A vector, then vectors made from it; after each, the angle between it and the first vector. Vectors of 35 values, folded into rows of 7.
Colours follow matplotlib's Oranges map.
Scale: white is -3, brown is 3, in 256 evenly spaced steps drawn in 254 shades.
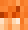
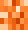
partly opposed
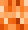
partly opposed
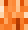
partly opposed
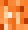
orthogonal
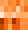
nearly opposite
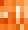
partly opposed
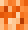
partly aligned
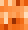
partly opposed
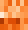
nearly opposite
